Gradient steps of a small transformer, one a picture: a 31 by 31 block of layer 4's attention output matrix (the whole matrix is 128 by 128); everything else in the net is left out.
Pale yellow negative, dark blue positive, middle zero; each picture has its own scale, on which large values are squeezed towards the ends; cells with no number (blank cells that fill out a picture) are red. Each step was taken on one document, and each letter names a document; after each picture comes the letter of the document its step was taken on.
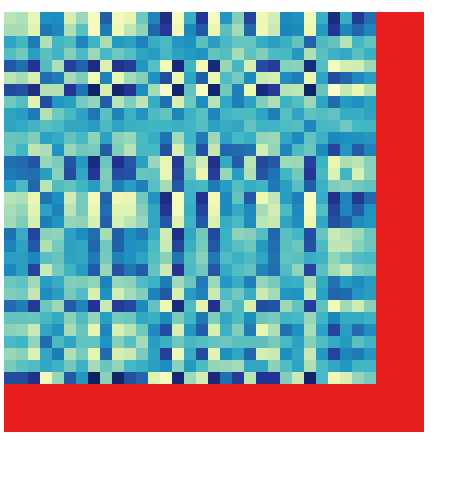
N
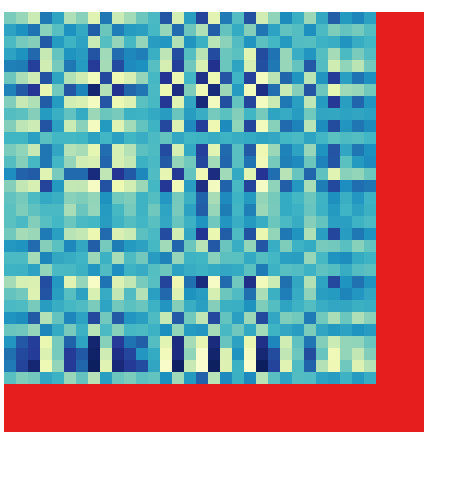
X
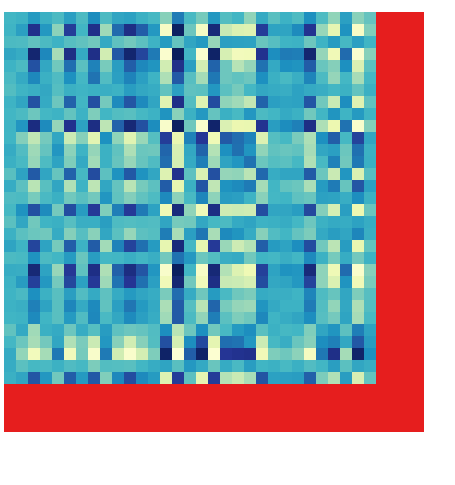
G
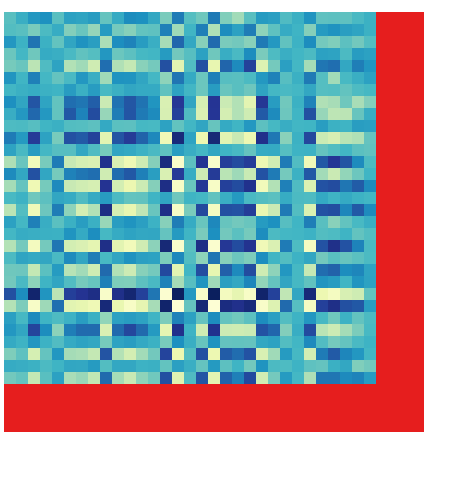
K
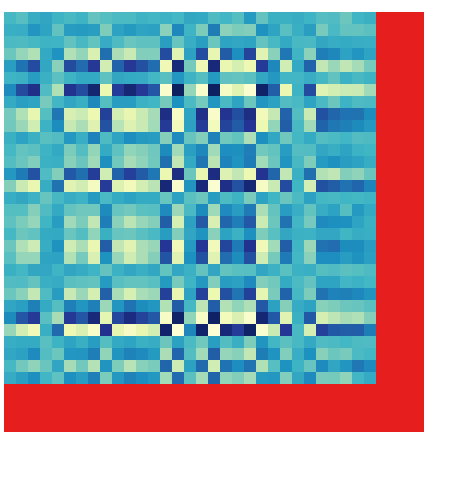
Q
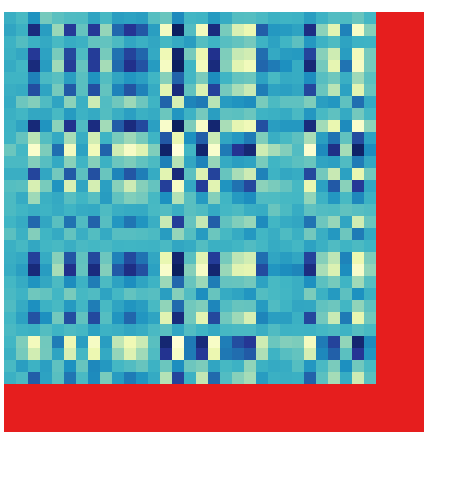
G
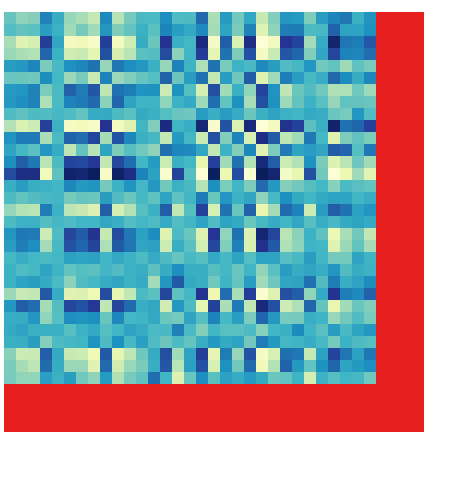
N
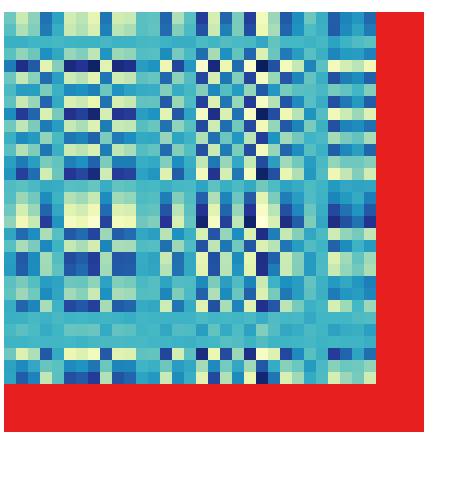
N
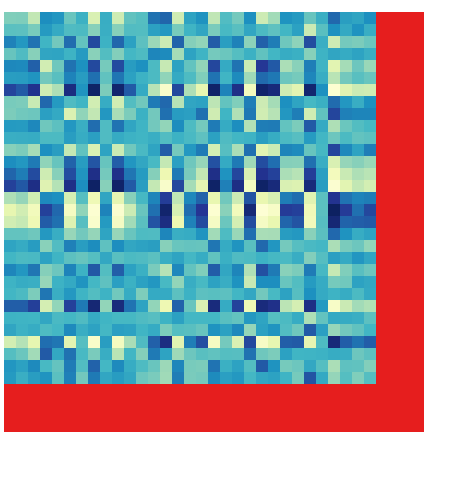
N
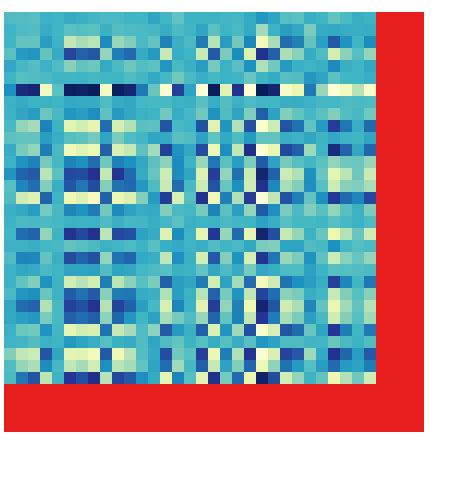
N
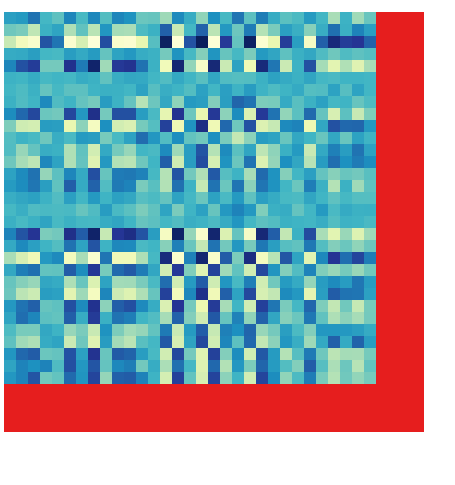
X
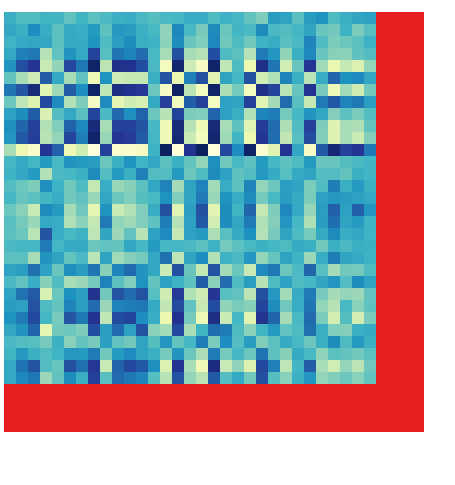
X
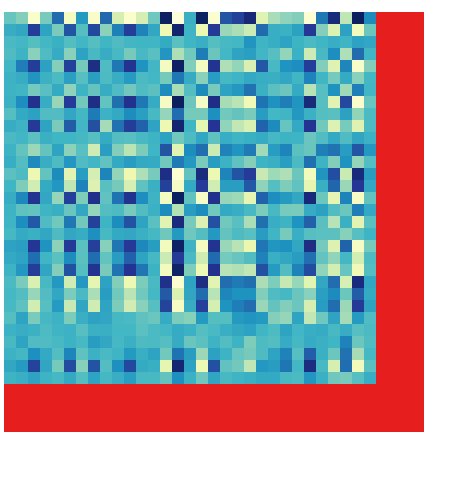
G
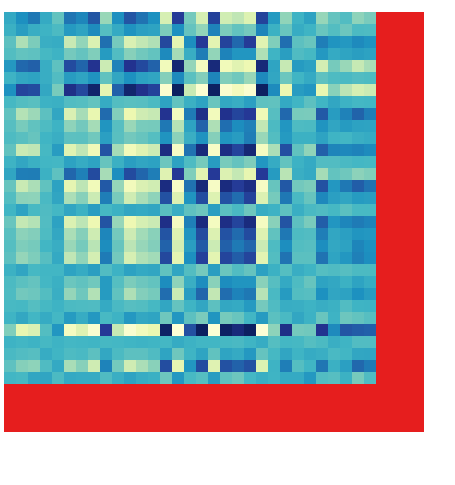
Q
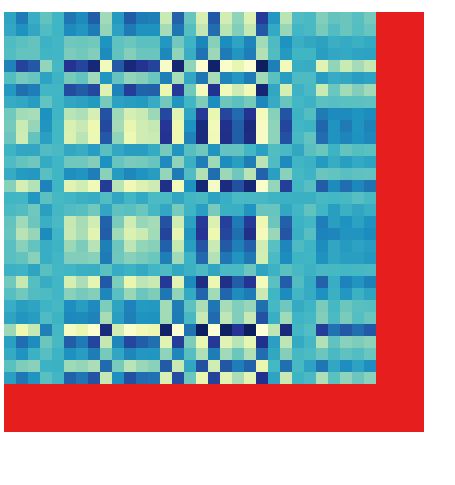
Q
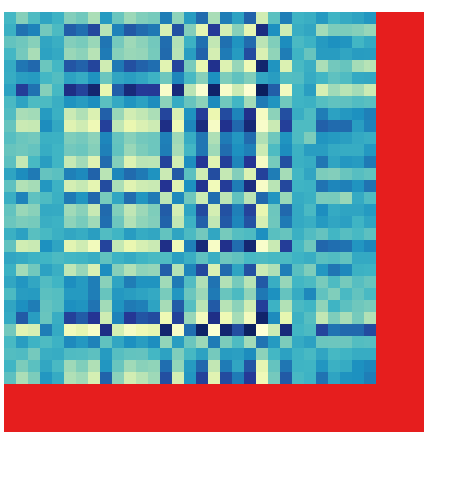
Q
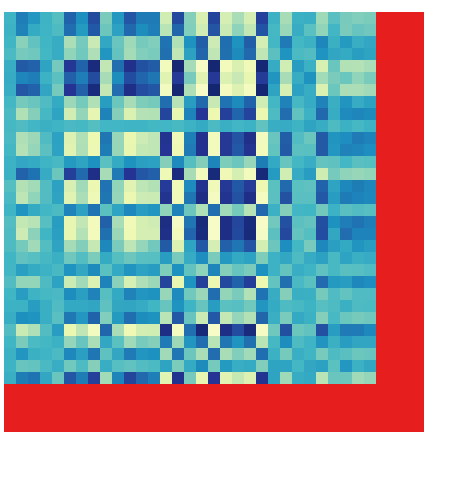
Q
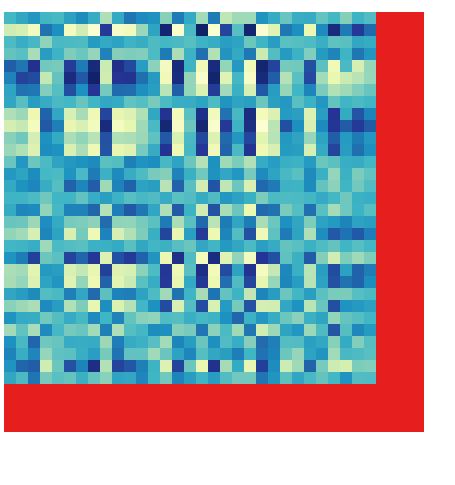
X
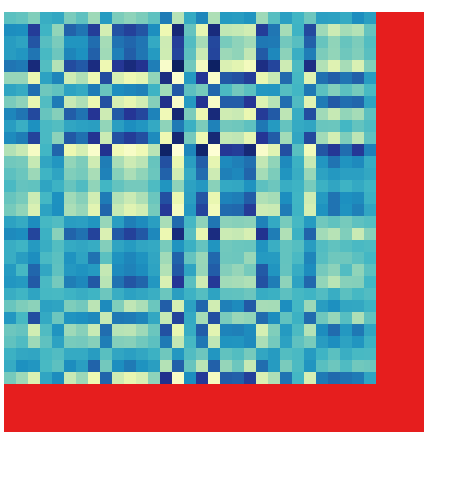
K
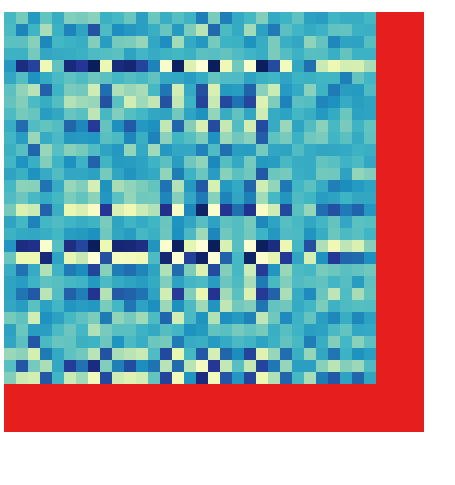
X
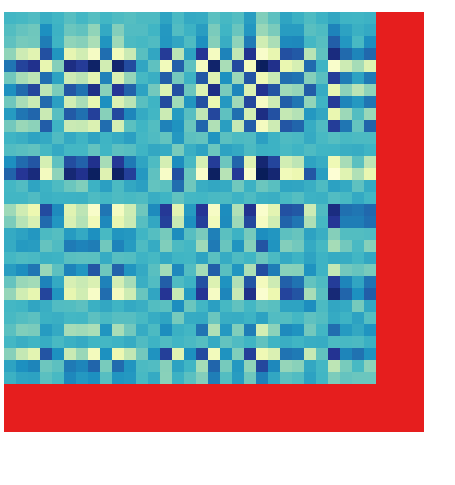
N
